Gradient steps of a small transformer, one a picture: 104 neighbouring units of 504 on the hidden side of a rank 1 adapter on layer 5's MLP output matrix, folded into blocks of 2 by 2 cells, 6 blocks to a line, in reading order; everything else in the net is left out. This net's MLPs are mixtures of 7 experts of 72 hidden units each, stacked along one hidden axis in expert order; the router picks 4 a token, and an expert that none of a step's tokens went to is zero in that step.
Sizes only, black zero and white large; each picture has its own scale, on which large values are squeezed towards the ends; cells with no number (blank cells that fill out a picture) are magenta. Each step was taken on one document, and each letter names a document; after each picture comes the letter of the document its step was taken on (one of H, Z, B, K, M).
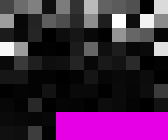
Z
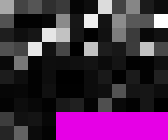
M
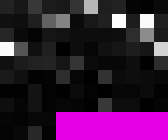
Z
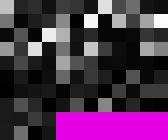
M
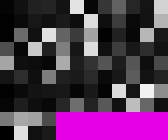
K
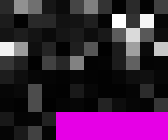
Z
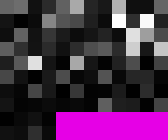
Z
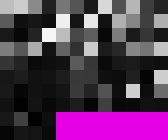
M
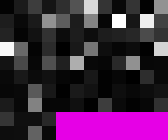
Z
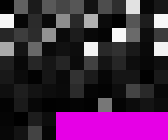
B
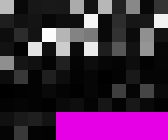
K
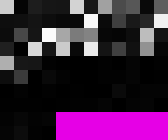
K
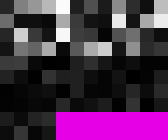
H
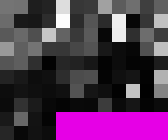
M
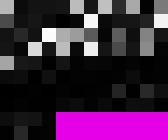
K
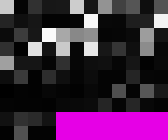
K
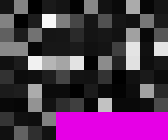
Z
